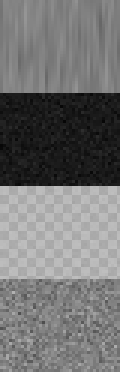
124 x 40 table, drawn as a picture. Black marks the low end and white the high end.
It is made of 4 by 1 panels. Panel 1,1: middling, streaked downward, faint in contrast. Panel 2,1: very low, fine-grained, faint in contrast. Panel 3,1: high, checkered, faint in contrast. Panel 4,1: middling, fine-grained.
